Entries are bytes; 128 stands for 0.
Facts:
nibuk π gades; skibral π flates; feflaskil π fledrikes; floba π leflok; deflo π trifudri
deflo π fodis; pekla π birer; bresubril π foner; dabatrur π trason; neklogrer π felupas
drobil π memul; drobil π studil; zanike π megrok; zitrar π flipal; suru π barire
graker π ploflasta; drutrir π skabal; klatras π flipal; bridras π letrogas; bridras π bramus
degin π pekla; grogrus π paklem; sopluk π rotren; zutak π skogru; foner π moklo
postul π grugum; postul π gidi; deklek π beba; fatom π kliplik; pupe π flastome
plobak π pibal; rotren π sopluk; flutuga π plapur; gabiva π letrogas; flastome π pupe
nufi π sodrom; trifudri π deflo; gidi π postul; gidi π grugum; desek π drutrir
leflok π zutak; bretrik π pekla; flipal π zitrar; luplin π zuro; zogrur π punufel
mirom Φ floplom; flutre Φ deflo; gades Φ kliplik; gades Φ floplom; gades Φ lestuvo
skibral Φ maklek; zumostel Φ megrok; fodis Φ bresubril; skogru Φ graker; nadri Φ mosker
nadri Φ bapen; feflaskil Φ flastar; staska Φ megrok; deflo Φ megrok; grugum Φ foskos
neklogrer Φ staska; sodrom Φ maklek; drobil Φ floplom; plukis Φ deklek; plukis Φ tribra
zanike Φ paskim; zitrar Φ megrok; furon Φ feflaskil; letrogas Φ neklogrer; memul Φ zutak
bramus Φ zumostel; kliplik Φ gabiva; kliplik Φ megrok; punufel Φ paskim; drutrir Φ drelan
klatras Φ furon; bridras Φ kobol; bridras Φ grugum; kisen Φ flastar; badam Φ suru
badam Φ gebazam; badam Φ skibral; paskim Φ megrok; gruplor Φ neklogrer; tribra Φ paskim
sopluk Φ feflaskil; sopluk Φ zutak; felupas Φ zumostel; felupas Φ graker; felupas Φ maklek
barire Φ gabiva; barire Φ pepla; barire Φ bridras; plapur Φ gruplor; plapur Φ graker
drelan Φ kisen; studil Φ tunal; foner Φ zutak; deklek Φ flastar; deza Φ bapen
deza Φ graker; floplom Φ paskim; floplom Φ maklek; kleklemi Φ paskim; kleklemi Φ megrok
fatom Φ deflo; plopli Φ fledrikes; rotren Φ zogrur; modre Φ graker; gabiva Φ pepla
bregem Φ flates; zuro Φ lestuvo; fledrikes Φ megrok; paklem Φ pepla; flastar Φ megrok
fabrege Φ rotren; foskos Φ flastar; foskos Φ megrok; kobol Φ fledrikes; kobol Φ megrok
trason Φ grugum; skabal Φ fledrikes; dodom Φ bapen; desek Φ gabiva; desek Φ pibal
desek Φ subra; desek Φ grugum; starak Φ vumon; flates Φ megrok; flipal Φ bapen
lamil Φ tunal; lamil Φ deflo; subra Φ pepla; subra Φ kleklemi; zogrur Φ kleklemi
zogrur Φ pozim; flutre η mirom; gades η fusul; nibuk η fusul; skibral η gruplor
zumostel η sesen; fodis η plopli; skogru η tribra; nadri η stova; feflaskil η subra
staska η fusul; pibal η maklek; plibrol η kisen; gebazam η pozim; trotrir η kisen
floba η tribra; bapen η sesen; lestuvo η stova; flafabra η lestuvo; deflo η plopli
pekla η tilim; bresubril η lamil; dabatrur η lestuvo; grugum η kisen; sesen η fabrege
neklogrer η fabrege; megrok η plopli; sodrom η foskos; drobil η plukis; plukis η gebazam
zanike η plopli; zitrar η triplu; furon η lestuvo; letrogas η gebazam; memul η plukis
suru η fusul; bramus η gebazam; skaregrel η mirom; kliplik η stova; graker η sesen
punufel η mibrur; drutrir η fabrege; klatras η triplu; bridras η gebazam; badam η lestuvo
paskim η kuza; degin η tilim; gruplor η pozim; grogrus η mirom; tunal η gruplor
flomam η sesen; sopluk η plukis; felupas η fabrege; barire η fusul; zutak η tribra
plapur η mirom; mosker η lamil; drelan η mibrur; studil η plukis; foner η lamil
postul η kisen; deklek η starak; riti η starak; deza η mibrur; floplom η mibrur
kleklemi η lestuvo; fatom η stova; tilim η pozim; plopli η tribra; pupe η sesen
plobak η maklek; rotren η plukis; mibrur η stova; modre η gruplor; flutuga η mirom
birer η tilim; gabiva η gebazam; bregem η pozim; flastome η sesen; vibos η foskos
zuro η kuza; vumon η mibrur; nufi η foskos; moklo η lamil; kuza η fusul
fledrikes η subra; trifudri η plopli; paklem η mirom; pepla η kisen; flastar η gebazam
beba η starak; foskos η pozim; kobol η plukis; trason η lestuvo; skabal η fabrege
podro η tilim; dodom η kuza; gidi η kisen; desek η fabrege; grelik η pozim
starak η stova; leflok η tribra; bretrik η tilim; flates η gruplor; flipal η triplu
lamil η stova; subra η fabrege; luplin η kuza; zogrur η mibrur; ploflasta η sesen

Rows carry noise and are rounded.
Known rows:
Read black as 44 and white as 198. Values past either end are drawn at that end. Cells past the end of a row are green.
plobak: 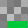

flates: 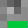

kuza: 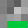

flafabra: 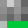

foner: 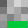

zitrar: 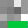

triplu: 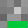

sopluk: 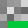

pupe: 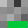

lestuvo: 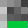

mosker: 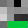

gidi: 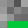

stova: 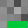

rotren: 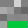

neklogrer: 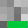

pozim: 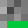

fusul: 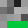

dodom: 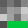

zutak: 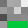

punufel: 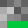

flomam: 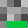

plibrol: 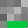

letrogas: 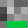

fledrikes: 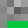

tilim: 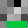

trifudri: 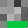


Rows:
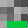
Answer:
starak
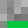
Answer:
flutuga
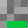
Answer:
suru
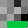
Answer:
vumon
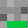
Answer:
deflo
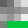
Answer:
kisen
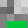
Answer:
nibuk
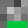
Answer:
studil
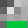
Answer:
skabal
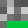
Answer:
deza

